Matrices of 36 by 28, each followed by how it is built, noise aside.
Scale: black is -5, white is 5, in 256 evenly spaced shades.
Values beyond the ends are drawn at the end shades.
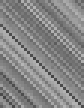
Toeplitz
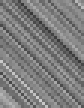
Toeplitz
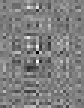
low rank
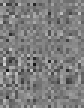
low rank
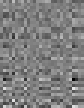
low rank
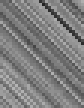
Toeplitz
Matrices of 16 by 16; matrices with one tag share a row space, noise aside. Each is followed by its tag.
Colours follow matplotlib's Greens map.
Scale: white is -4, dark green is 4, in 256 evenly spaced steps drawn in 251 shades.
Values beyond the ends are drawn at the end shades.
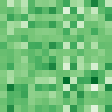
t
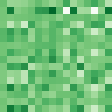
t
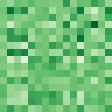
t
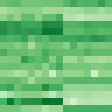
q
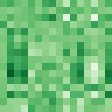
t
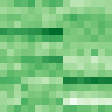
q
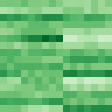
q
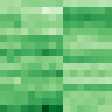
q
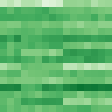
q
